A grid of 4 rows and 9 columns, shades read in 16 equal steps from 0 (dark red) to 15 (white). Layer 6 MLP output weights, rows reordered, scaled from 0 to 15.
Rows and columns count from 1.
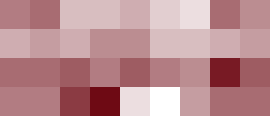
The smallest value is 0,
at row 4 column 4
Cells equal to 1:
1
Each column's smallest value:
6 6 3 0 5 7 8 1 5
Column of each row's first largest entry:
7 6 7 6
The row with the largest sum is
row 2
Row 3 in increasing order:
1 5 5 5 6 6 7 7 8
